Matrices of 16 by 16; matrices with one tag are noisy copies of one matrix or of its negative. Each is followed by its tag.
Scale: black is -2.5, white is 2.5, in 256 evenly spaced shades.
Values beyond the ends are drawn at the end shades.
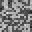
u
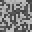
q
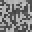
q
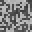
q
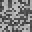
u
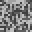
q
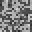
u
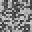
u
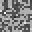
u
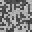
q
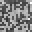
q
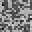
u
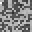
u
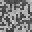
q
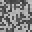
q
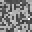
q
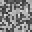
q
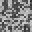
u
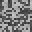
u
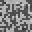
q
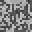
q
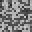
u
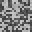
u
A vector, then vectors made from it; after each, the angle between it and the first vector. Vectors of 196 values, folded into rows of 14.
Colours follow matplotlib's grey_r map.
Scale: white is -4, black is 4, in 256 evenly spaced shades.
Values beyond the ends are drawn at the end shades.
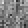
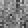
nearly parallel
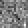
partly opposed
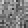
nearly parallel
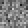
partly opposed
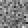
orthogonal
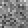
partly aligned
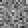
orthogonal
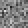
orthogonal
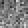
nearly opposite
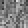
nearly opposite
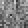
nearly parallel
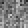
nearly opposite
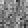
nearly parallel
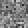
partly opposed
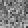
partly opposed
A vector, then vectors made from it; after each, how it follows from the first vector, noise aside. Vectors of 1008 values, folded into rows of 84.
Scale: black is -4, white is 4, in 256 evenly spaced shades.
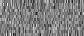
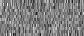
copied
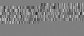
partly zeroed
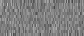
shrunk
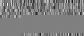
partly zeroed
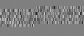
partly zeroed
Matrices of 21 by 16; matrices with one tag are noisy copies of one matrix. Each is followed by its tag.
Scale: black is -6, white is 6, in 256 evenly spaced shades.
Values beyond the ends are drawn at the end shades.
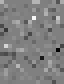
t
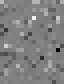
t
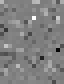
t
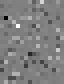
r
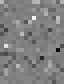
t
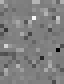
t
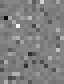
r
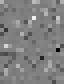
t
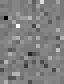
r
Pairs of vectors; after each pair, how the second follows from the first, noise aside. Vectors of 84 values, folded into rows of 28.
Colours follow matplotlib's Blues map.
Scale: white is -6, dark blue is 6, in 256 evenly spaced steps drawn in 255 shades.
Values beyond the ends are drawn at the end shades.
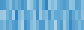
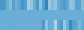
partly zeroed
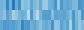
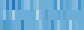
partly zeroed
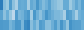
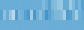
partly zeroed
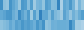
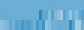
partly zeroed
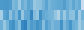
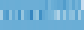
partly zeroed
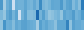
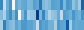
scaled up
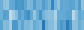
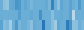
partly zeroed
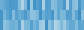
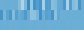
partly zeroed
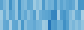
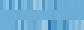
partly zeroed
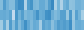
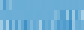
partly zeroed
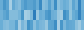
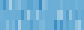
partly zeroed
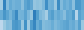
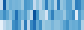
scaled up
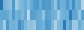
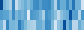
scaled up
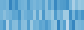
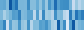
scaled up
